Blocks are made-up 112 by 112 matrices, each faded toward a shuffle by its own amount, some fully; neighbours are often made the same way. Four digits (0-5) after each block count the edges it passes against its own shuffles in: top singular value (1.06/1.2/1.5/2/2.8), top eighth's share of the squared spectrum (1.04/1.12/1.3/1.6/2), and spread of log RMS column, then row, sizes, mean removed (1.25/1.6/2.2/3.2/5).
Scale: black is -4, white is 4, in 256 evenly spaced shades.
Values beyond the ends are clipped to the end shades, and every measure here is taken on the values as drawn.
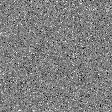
0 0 0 0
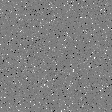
0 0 0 0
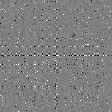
5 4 2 2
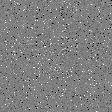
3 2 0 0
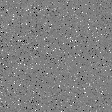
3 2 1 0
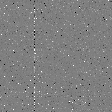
4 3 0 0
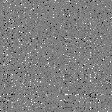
4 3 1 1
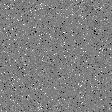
2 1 0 0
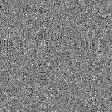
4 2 1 1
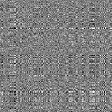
5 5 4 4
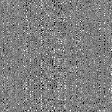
4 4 4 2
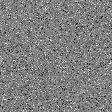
0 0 0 0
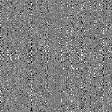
4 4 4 2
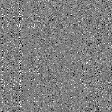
4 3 3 1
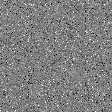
2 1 1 0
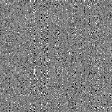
4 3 3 1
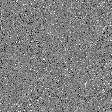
2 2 1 0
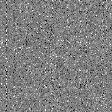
3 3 2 0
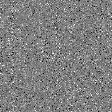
3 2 2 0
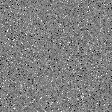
2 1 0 0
